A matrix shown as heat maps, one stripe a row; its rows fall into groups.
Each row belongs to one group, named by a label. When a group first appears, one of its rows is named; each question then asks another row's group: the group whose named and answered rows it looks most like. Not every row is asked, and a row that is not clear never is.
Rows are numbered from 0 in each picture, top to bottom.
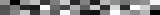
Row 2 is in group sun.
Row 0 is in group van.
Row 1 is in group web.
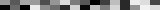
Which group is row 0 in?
sun
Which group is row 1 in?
web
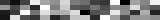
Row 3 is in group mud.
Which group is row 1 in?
sun
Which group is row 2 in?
sun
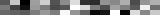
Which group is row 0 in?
mud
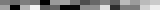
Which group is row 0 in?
van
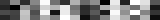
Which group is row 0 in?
web
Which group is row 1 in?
sun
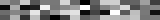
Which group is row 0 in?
sun
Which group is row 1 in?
mud
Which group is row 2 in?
sun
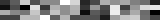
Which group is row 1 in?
web
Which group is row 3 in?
sun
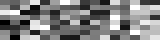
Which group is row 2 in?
mud
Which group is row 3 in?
sun
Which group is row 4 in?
web
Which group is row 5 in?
web
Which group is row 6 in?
van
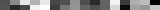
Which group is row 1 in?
web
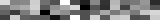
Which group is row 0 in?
sun
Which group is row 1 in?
sun
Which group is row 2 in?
van
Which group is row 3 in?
mud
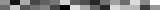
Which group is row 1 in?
mud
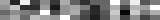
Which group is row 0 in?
sun
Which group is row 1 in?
mud
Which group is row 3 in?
sun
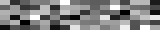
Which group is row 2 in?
sun
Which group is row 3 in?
van
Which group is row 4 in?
mud
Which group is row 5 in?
mud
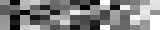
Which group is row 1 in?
van
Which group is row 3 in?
van
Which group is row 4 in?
van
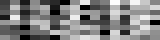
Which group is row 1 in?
web
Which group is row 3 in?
web
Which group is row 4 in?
sun
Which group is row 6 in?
web
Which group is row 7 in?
mud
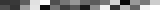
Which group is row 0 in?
web
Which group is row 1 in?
van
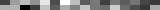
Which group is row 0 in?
sun
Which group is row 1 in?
mud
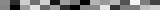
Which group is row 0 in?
sun
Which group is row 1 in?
van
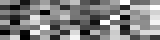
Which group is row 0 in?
mud
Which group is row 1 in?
web
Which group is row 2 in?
van
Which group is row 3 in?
web
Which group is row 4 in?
van
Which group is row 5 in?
web
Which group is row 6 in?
web
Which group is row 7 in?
mud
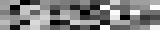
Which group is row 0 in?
mud
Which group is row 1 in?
van
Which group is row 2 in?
sun
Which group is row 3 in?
sun
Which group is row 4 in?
mud
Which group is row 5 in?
van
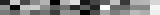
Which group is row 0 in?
web
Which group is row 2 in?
van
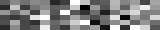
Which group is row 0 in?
mud
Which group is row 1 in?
web
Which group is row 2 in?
sun
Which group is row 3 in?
web
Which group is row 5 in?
web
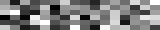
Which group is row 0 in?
van
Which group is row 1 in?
mud
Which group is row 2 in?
mud
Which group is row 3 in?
web
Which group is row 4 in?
web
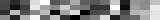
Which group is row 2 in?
web
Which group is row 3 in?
van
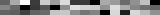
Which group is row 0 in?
sun
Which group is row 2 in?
web
